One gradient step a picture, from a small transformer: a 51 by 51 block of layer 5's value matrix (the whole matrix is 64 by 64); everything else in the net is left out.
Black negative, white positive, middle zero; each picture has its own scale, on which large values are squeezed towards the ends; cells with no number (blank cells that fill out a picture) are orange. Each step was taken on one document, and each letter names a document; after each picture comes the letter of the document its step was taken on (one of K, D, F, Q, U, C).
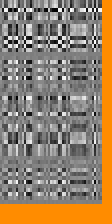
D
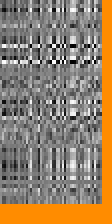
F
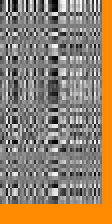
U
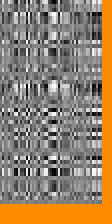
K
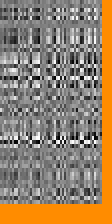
F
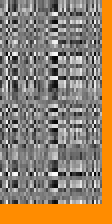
U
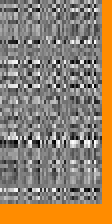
F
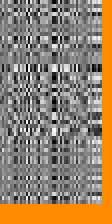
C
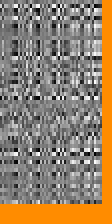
F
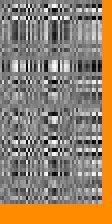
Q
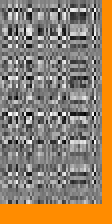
D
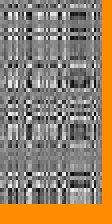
D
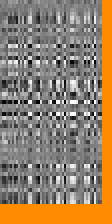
F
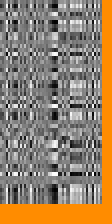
U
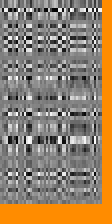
D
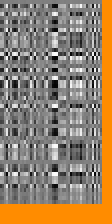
U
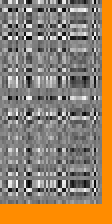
D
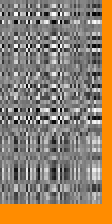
C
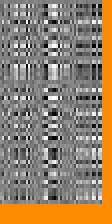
Q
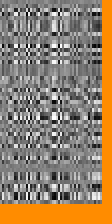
C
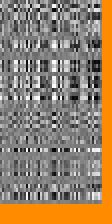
C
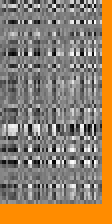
F
